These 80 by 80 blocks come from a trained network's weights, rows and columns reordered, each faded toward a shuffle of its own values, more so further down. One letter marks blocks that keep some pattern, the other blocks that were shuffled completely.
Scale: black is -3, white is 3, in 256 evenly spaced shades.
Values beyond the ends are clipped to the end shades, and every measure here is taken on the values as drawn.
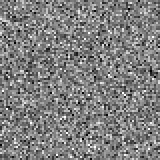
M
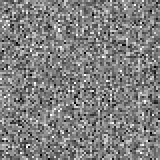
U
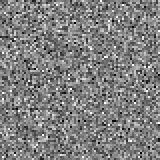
M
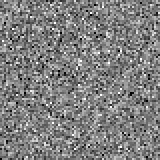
M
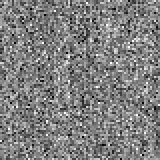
U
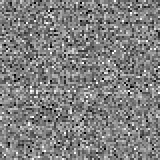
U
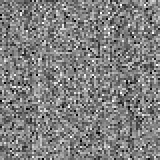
U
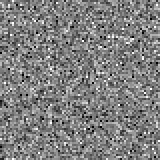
M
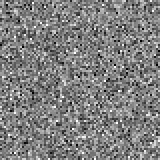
M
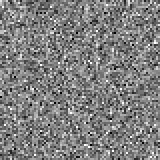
M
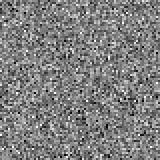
M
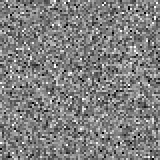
M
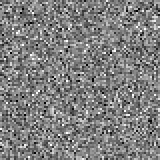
U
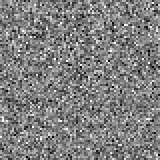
M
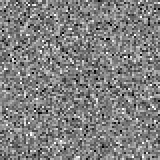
M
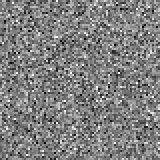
M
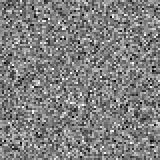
M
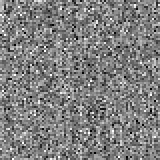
U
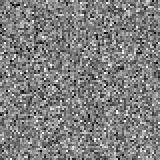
M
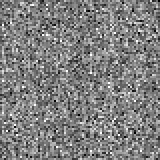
U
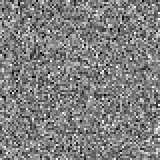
U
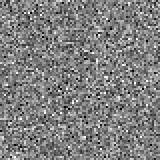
M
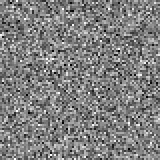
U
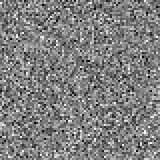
M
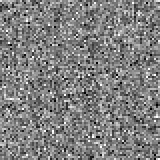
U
